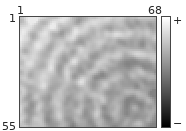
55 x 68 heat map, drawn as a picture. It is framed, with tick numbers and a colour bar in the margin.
Rings spread out from the bottom right. There is an overall slope up to the top left. The ninth with the highest average is the top left. Overall the values sit about 70% of the way up the scale.
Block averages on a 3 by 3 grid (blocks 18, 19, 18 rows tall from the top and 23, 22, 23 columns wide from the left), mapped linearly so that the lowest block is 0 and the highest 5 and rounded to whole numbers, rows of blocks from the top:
5 4 2 / 4 2 1 / 2 1 0
